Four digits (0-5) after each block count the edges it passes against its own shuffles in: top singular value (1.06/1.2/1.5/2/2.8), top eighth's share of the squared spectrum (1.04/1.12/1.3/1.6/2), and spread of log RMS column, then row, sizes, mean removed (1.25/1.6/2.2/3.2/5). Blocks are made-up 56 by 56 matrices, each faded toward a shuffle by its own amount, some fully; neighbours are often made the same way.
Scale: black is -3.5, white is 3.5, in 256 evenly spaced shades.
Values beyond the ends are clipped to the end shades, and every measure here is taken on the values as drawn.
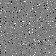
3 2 1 1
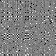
4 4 2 2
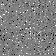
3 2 1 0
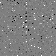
3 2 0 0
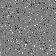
0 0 0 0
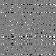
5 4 2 3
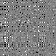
4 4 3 2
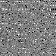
3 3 1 2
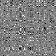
4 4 2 2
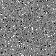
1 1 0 0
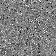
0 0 0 0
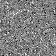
0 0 0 0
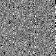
2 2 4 0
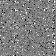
2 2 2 1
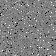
0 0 0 0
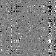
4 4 3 2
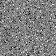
0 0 0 0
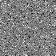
0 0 0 1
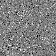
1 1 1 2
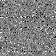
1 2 0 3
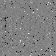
2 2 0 0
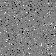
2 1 0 0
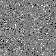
3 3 1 1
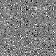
3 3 2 1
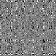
4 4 2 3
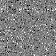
3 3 1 1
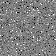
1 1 0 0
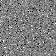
0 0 0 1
